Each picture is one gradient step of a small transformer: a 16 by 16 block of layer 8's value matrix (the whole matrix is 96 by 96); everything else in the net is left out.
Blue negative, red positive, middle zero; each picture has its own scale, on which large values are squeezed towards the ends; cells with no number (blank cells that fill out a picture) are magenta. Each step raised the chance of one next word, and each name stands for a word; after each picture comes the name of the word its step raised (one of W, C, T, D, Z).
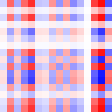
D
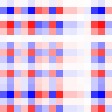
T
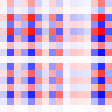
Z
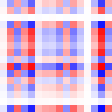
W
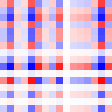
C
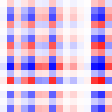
C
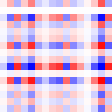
C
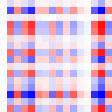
T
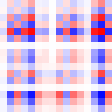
Z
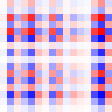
Z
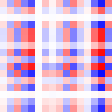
W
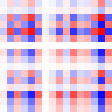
Z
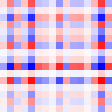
C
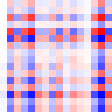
Z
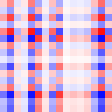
Z
